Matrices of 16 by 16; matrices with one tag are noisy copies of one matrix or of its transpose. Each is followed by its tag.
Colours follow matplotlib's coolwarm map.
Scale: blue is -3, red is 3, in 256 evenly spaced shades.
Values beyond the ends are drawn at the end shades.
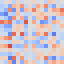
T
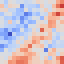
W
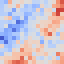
W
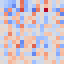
T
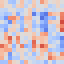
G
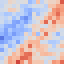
W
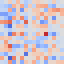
T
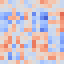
G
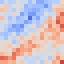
W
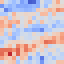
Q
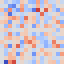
T
